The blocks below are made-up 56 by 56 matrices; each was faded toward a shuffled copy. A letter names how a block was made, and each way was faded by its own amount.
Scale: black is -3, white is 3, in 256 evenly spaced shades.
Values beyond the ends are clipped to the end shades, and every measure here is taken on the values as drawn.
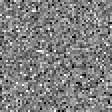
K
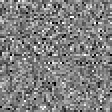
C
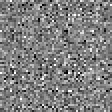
C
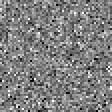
K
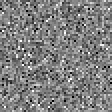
K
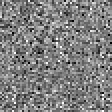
C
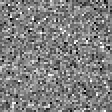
K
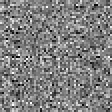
C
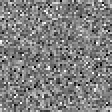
K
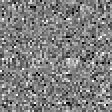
C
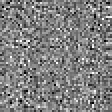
C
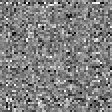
C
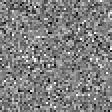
K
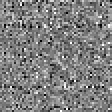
C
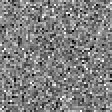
K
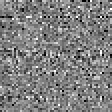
C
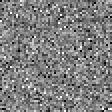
K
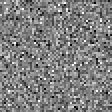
K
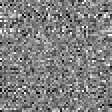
C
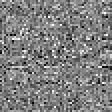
C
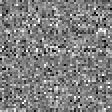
C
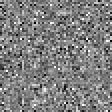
C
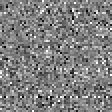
C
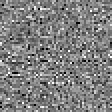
C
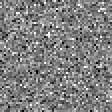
K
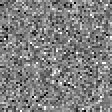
K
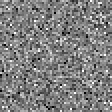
K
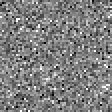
K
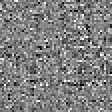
C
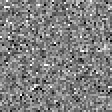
K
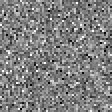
K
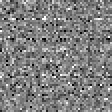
C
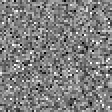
K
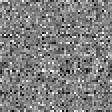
C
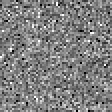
K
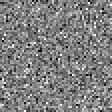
K
